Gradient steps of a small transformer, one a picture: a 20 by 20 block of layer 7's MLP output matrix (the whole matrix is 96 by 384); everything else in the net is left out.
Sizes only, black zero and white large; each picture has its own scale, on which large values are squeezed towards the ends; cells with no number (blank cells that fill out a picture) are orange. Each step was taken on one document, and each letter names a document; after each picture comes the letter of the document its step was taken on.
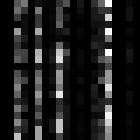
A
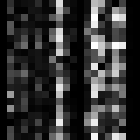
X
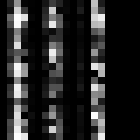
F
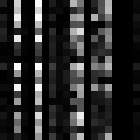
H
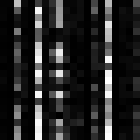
A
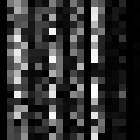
F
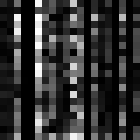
H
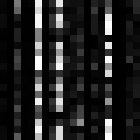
A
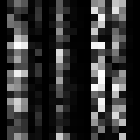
X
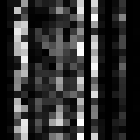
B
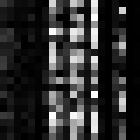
B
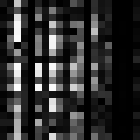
H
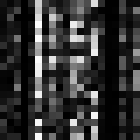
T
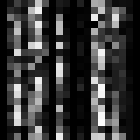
X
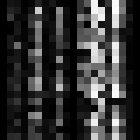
X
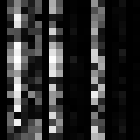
F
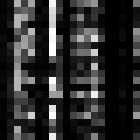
F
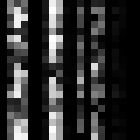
F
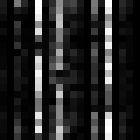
A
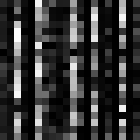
H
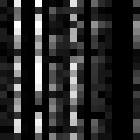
H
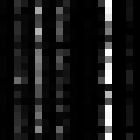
A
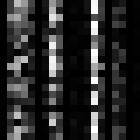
F
